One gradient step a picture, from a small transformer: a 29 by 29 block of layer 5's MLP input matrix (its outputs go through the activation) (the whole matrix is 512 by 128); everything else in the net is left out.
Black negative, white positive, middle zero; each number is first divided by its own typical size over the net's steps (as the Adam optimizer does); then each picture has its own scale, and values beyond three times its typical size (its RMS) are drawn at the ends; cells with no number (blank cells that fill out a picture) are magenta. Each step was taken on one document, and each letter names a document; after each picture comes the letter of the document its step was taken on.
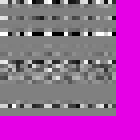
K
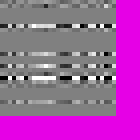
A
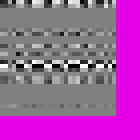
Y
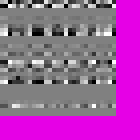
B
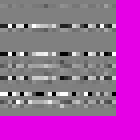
A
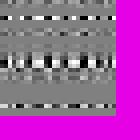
Y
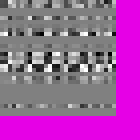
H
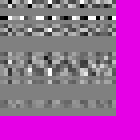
H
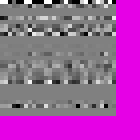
K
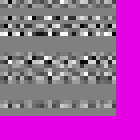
H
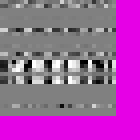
Y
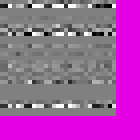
K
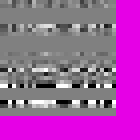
A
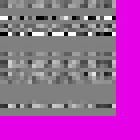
B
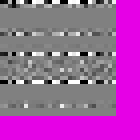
Y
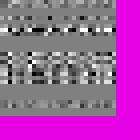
B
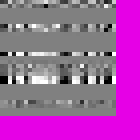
A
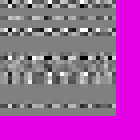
H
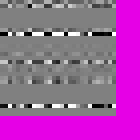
K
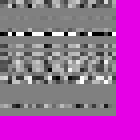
Y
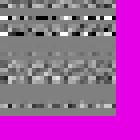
B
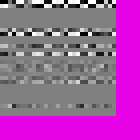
Y
